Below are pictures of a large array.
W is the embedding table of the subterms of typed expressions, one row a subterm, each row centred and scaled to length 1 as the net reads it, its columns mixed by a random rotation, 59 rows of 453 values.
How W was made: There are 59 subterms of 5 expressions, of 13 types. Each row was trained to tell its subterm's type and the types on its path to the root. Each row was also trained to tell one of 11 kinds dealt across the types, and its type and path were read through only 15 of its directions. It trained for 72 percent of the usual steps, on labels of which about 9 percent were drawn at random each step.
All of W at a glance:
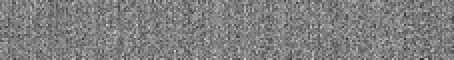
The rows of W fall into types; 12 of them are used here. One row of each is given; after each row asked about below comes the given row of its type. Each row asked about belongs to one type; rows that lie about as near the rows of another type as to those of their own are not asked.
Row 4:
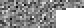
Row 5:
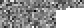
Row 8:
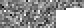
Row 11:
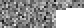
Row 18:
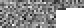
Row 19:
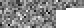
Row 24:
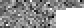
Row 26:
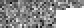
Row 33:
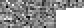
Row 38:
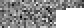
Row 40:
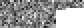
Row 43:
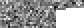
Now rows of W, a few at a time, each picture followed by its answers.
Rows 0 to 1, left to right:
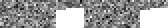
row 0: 24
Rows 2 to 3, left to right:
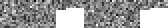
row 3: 4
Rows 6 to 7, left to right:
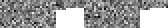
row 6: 19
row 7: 43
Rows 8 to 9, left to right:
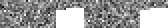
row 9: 24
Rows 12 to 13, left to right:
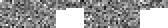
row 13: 4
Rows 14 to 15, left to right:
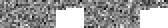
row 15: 5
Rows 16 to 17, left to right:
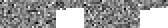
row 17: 8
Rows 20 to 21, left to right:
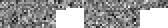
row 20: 40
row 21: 19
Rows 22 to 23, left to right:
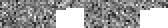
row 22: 40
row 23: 38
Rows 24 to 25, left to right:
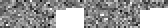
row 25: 19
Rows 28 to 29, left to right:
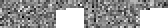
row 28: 11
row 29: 19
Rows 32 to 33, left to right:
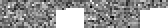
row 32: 4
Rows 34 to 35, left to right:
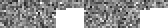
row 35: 26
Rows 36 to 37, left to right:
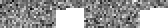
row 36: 26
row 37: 24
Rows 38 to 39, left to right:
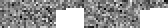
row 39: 5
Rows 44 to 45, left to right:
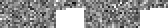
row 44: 24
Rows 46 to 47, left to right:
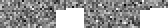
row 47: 43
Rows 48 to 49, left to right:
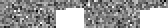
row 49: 8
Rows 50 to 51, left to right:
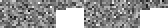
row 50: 43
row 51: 18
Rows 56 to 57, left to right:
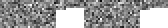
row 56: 8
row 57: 18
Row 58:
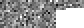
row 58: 4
